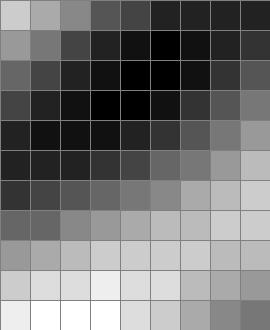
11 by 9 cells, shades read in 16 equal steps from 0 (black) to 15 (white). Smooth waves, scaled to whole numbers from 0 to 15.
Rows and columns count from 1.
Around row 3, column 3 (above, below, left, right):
4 1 4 1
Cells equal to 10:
6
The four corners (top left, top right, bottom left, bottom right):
12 2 14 7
